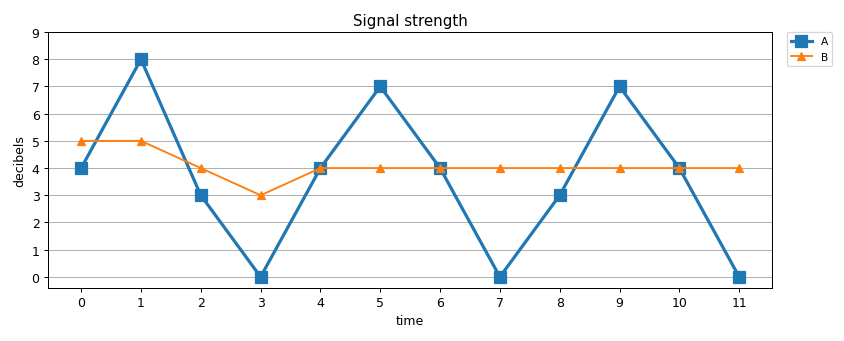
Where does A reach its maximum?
1
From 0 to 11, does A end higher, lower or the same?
lower
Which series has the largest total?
B
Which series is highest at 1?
A
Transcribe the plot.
Title: Signal strength
x-axis: time, ticks 0 1 2 3 4 5 6 7 8 9 10 11
y-axis: decibels, ticks 0 1 2 3 4 5 6 7 8 9
Legend: A, B
Values:
A: 4 8 3 0 4 7 4 0 3 7 4 0
B: 5 5 4 3 4 4 4 4 4 4 4 4
